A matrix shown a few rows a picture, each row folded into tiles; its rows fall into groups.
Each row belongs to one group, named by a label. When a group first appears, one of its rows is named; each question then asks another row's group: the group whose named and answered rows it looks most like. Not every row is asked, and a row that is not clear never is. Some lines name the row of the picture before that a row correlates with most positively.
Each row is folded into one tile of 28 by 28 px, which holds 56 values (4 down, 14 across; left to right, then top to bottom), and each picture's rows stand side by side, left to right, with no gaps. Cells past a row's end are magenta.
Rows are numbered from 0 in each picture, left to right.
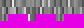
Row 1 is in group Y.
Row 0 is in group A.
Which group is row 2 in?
A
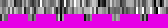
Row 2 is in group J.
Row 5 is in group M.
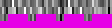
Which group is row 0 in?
A
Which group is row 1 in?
M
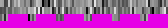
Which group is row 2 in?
J
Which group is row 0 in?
J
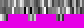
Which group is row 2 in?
M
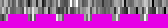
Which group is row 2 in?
Y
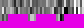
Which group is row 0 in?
M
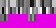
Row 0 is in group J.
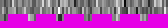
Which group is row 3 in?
A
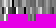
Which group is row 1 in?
M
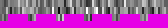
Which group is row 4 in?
A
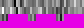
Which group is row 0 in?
M
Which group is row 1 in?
M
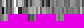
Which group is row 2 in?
Y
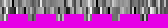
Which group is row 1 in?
A
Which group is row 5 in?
M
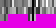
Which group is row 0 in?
A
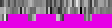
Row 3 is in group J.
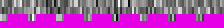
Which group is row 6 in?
M
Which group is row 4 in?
J
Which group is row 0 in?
Y
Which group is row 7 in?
M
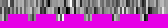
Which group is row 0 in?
J
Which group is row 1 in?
M
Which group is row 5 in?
J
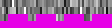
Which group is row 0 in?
A
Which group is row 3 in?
J
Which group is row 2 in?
Y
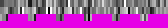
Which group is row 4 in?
A
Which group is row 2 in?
A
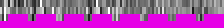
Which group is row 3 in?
A
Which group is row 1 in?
A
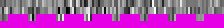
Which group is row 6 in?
J
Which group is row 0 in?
J
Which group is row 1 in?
J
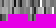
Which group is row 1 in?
A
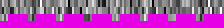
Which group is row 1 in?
A
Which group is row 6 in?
Y
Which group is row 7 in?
A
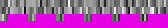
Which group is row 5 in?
M
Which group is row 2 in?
A
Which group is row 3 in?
M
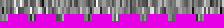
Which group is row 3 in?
A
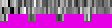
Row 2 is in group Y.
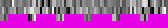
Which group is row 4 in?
J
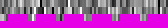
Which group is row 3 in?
Y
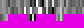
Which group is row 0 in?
Y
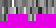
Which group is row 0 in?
A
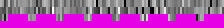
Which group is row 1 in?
Y
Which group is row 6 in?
Y
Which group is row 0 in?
J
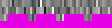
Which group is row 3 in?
A
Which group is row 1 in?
A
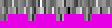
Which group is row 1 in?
A
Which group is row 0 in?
A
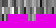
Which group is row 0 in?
M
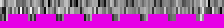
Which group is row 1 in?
M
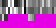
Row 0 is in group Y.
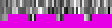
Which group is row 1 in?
M
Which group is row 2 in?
J
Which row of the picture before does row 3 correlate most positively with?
1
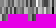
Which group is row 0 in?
Y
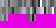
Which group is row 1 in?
A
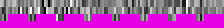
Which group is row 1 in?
M
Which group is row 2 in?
Y
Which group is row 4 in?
M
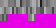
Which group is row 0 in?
M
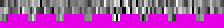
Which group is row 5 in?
Y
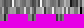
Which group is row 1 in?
A
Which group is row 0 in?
A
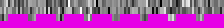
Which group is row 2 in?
A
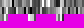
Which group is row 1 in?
Y
